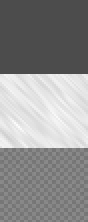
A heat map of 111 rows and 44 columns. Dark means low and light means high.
The table splits into 3 rows of 1 panel. Panel 1,1: low, flat. Panel 2,1: very high, slanting down to the right, faint in contrast. Panel 3,1: middling, checkered, faint in contrast.
